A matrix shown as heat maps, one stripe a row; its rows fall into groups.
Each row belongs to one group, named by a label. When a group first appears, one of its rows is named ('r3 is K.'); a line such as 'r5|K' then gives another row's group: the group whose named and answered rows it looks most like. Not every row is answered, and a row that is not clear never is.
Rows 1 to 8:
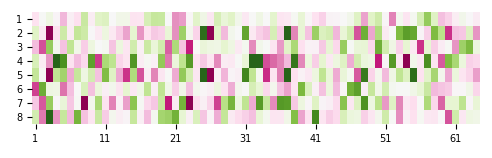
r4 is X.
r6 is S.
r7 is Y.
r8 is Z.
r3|Y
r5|X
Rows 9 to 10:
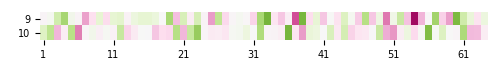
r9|X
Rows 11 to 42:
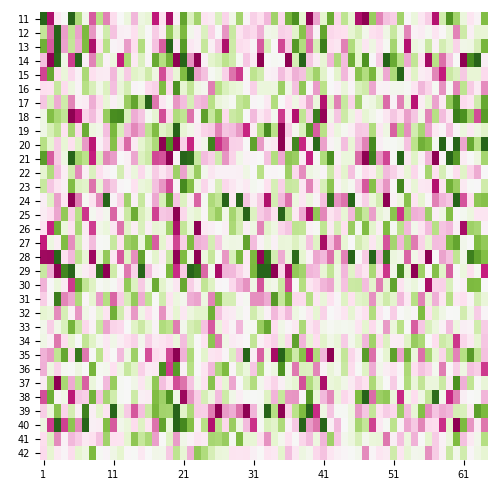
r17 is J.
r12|Z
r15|S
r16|Z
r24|J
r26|Y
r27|J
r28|Y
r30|Y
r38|S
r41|J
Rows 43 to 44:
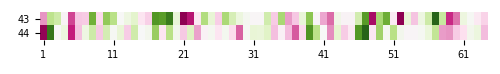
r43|S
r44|S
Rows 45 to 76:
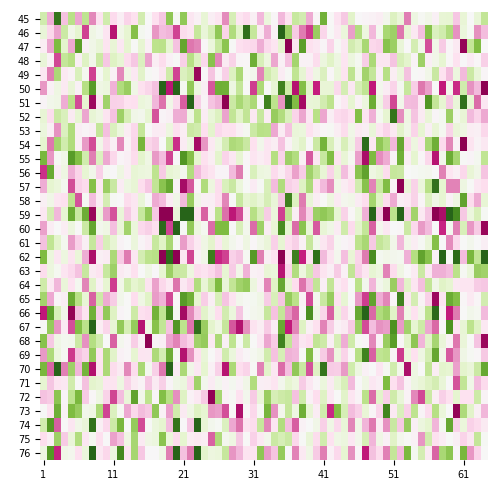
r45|Z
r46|J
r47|Y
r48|X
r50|Z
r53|X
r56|S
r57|S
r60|Z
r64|J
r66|S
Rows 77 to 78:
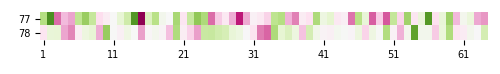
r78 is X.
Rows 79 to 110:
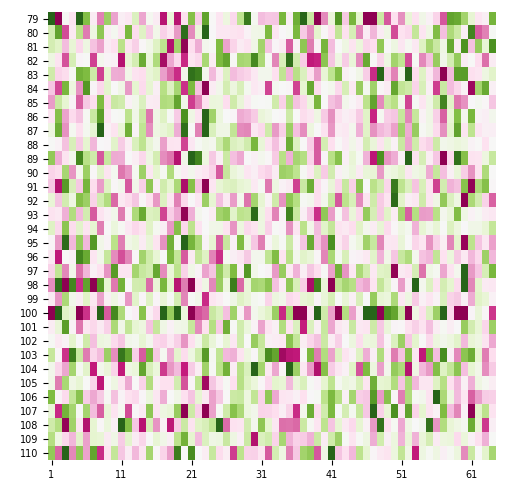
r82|J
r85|S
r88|J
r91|Y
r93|J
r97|J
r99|Y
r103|X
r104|J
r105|Y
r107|Y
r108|X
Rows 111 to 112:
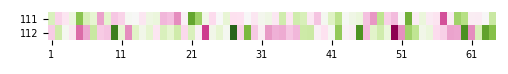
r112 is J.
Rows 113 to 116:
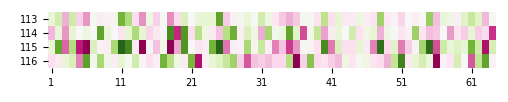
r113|X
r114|Z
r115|X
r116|Y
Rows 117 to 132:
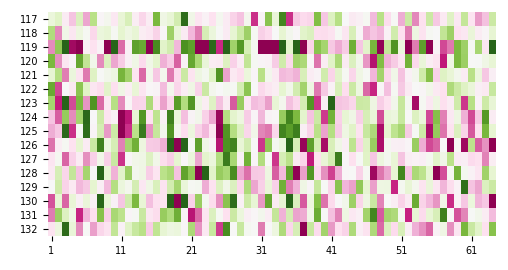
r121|X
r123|Z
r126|Z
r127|J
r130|Z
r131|S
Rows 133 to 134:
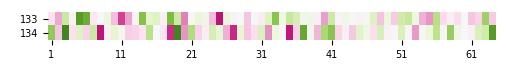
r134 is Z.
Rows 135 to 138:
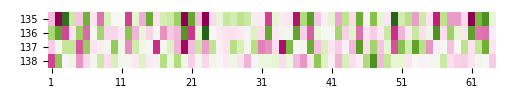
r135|Y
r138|S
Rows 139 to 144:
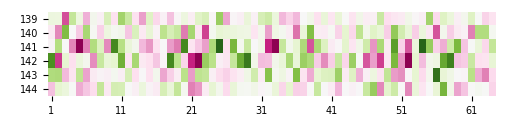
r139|X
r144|S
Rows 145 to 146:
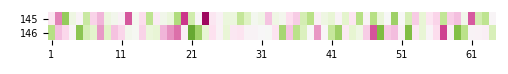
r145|Y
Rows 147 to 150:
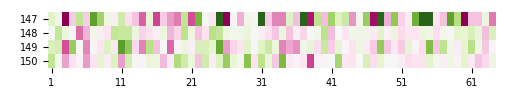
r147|X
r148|X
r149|X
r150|J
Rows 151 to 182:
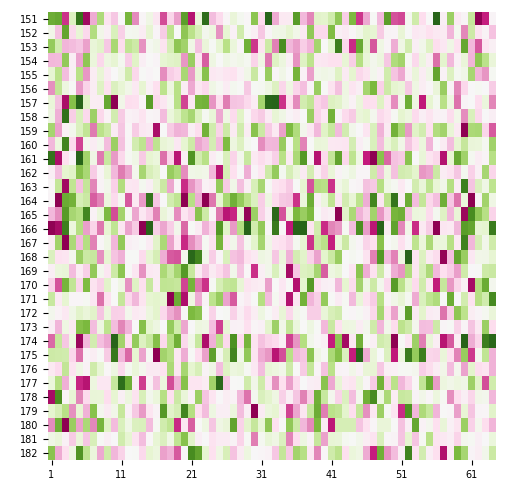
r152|Z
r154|Y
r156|S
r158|Z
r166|Y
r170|Y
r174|J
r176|Z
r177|X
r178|S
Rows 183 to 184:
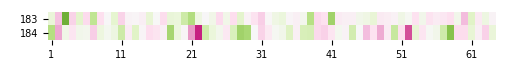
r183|Z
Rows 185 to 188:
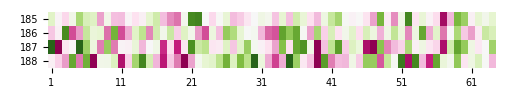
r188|J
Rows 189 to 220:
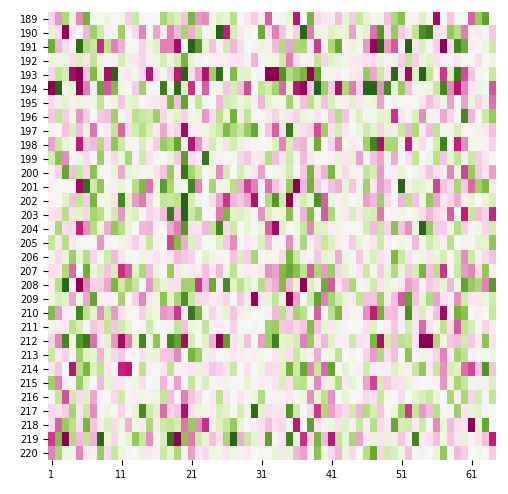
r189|Y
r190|X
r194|S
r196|J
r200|Z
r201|Y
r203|Z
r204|X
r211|X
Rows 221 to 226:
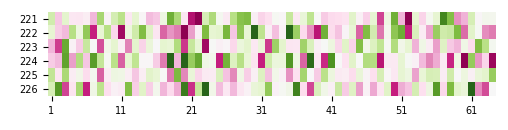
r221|S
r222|J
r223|Y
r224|Z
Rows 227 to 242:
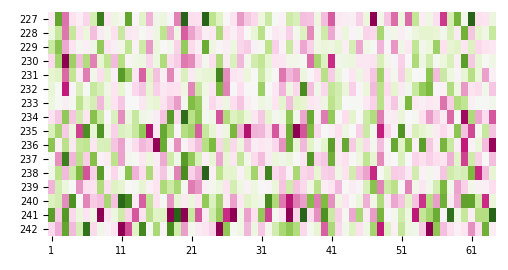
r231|X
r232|X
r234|Z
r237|Z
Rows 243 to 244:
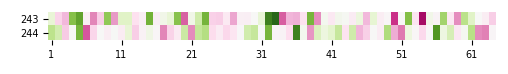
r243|X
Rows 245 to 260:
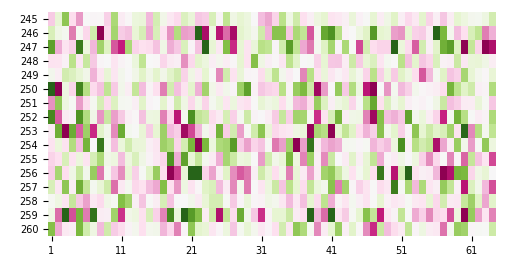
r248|J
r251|S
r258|X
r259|Z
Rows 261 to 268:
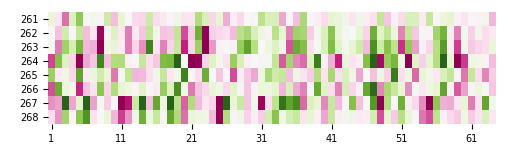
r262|Y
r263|Y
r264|S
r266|S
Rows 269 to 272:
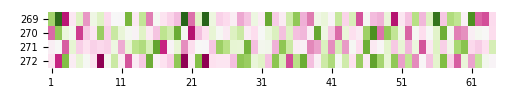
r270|S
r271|J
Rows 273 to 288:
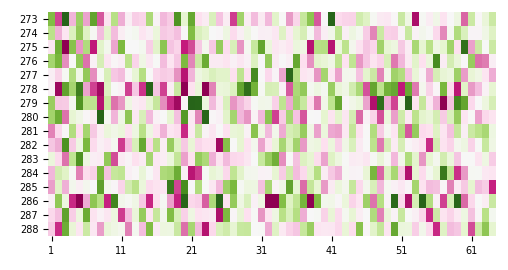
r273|Z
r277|J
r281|J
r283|X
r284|S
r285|Z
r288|Y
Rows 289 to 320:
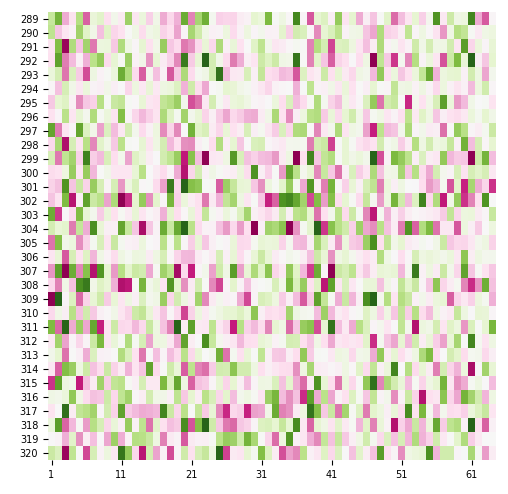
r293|X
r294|Y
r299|Y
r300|J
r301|Z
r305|S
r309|S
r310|J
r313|X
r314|Y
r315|S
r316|X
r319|J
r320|X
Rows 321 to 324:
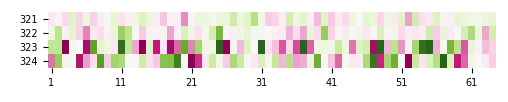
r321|J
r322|X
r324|S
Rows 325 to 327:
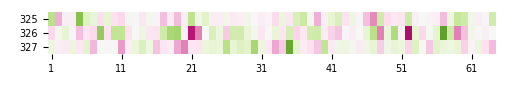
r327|J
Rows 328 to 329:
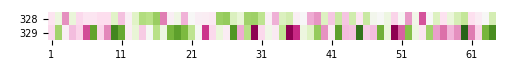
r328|J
